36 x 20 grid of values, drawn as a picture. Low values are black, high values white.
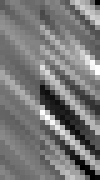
Ninth with the lowest average: bottom right. Grain: diagonal, down to the right. Mirror symmetry: none. Seam: vertical, 40% of the way across, the left part calmer.
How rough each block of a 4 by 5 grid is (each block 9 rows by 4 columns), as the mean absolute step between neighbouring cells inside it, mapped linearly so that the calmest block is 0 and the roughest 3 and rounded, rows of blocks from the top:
0 0 1 1 2
0 0 2 1 2
0 1 3 2 2
0 0 1 3 3
